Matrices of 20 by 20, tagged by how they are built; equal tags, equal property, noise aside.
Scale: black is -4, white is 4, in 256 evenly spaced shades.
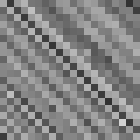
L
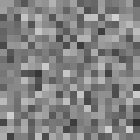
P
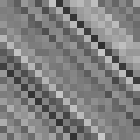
L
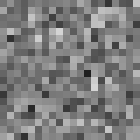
P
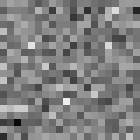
P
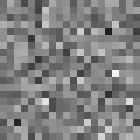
P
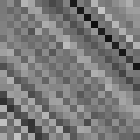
L
